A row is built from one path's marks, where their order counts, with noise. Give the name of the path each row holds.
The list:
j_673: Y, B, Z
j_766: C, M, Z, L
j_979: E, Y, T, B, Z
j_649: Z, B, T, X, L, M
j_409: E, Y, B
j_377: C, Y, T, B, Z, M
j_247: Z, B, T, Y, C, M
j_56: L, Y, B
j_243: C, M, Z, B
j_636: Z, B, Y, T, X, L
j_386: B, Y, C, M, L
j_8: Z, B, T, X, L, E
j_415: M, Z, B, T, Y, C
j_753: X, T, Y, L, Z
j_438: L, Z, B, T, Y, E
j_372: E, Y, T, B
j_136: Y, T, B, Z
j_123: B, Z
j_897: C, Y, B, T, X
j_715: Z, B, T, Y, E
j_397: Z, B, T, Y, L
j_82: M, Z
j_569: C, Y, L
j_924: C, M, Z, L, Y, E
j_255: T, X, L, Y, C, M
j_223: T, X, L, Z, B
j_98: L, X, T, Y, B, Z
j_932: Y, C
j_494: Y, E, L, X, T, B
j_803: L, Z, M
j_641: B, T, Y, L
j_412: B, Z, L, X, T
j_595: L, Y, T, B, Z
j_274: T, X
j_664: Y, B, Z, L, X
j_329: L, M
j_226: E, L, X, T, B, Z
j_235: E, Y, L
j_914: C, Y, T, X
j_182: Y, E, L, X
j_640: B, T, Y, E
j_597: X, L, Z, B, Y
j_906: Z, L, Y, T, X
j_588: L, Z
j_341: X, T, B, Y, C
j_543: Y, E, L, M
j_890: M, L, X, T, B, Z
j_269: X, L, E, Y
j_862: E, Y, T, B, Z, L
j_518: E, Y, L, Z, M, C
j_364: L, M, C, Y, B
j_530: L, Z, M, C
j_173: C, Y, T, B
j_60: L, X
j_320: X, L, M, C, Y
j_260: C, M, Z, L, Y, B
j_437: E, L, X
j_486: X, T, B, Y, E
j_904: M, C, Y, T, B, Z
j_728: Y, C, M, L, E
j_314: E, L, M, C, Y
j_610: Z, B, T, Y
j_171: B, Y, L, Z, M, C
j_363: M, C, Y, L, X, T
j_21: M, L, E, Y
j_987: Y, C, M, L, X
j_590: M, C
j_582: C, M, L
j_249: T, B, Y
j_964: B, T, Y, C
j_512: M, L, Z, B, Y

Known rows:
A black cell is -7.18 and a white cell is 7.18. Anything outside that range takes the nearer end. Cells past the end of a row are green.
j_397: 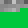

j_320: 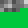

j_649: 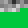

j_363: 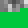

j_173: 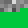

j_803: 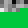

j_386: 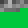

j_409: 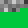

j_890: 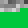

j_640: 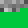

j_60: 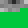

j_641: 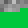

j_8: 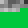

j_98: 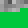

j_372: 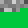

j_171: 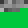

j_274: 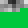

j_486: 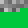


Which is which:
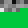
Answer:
j_766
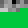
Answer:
j_329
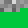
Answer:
j_249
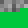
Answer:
j_247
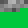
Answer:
j_364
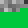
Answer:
j_715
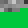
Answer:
j_260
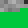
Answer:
j_512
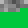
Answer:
j_182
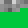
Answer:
j_597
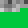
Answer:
j_223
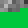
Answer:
j_924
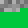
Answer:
j_494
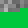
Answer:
j_235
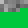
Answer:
j_269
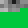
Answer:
j_437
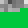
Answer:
j_906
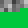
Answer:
j_255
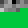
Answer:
j_582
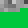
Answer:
j_136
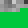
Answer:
j_595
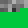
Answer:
j_964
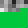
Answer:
j_82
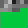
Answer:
j_728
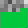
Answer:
j_897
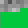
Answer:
j_636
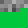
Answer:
j_415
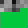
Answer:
j_590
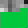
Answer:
j_123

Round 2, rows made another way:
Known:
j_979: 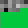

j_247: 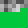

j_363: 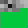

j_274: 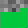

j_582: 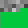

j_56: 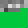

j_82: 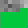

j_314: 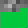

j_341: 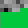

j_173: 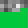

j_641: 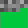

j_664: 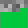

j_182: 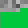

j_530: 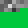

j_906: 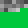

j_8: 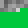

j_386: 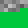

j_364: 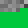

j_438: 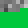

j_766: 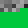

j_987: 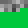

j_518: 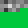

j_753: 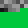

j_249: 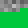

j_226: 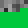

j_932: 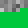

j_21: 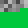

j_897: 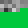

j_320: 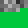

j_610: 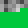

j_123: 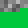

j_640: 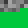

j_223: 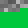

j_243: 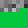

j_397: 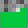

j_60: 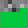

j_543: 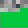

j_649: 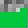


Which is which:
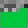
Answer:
j_924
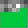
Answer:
j_377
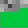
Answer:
j_590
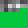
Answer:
j_595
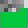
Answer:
j_415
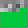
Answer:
j_673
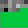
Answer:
j_862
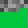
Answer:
j_964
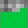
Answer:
j_914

